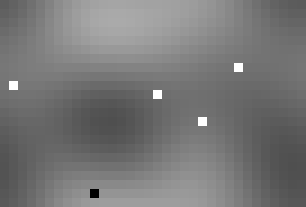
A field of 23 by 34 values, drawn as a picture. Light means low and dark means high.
There are no regular stripes. The middle right is the calmest part. The top middle is the ninth with the lowest average. The centre is the roughest part. Five lone cells stand out: one far higher and four far lower than their neighbours.
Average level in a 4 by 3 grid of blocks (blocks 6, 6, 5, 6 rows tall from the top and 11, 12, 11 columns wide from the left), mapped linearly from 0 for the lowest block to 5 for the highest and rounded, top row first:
203
334
545
424
